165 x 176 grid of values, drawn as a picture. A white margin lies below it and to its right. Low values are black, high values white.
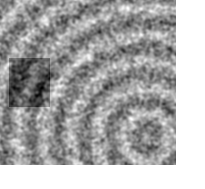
In the middle left lies a patch that is lower than the rest. Neither half mirrors the other. The middle left is the ninth with the lowest average. Concentric rings centre on the bottom right.
